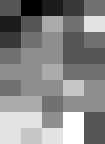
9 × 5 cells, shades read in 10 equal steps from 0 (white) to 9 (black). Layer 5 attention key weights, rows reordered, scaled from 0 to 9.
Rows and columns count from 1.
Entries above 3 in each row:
5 3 5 5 4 4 3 2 1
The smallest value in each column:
1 1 1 0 1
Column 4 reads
7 5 6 6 5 2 4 0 0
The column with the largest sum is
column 5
